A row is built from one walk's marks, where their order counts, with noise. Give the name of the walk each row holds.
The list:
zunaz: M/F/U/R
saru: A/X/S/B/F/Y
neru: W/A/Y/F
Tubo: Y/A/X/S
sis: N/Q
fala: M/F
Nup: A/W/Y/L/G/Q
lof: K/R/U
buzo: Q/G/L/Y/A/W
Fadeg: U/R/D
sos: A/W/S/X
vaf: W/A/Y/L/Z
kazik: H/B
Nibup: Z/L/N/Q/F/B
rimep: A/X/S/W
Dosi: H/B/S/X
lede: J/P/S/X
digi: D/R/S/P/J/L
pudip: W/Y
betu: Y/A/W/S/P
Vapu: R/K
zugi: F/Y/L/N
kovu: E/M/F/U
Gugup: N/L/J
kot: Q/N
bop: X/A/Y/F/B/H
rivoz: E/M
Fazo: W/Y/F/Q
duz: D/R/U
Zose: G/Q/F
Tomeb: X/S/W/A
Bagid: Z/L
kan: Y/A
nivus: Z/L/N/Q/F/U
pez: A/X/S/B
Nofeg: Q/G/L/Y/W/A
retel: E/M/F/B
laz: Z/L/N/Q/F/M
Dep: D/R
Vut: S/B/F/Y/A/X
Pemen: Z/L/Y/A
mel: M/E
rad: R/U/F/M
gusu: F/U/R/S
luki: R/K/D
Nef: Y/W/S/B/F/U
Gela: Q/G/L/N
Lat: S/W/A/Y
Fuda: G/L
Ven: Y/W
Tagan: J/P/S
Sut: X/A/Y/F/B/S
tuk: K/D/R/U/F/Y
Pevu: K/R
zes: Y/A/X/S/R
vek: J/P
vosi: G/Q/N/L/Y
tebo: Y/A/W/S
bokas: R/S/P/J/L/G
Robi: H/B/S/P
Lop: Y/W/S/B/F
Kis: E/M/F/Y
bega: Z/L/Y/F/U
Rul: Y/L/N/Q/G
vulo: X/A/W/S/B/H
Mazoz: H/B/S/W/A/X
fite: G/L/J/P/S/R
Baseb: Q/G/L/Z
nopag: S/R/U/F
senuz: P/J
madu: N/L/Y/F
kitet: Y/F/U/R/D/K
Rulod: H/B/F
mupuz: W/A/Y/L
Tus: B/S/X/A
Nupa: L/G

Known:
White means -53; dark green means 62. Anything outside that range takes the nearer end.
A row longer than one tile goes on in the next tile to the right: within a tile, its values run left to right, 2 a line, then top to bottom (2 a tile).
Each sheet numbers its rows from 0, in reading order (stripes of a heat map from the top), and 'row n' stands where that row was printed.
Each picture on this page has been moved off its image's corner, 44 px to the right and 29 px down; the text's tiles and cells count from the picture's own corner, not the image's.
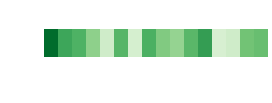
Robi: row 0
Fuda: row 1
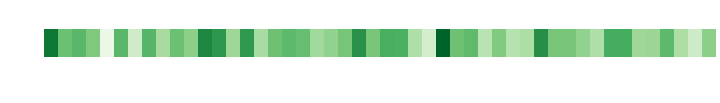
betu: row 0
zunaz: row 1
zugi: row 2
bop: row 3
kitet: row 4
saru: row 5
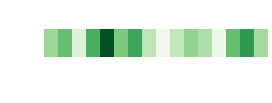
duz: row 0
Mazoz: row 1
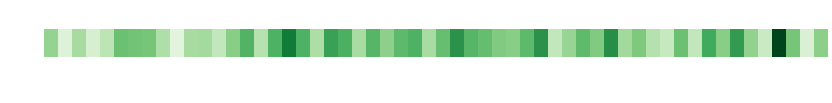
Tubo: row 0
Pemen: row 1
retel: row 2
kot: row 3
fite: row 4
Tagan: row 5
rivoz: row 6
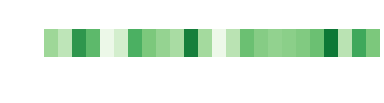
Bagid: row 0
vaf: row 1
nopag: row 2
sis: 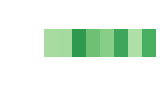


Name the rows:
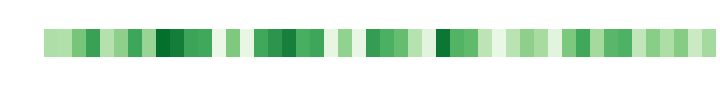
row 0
zes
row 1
vek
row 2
senuz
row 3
vulo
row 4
Vut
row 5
pudip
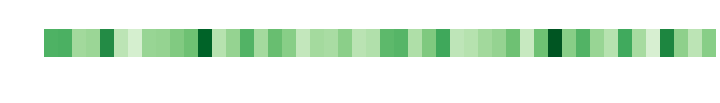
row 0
Kis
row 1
Pevu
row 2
Lat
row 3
tuk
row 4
nivus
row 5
mel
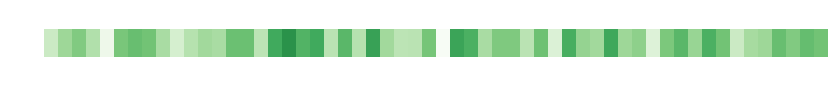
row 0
lede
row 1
kan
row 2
Rul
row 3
buzo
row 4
Ven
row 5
Sut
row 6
gusu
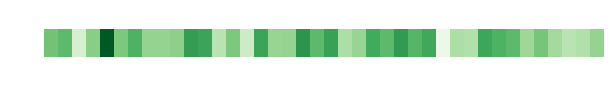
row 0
Nef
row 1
Nup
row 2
Zose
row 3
Gugup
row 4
vosi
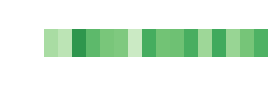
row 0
Fazo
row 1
Lop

